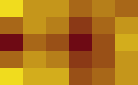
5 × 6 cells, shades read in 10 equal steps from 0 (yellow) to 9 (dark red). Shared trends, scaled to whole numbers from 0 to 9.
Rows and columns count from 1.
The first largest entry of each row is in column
4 4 1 4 4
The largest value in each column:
9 5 6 9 6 5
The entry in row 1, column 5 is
4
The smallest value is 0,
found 2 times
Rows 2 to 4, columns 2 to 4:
3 4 7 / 5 6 9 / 3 4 7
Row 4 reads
5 3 4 7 6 3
